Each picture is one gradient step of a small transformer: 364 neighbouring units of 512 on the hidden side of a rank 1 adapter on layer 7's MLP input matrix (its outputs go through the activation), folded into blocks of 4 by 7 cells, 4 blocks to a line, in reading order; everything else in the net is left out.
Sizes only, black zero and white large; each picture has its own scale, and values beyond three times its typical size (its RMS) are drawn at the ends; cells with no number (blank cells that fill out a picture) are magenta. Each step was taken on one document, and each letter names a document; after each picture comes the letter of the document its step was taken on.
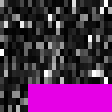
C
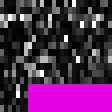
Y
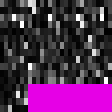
C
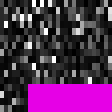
Y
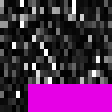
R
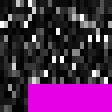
R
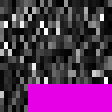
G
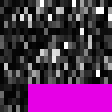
G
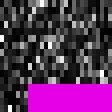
G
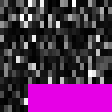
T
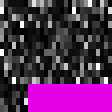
T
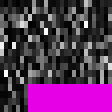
G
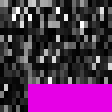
G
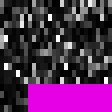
T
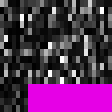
T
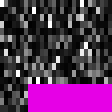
T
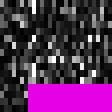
R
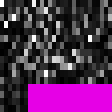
Y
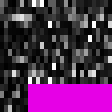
C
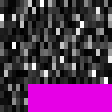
R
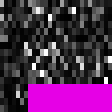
C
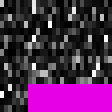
R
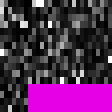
C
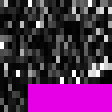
T
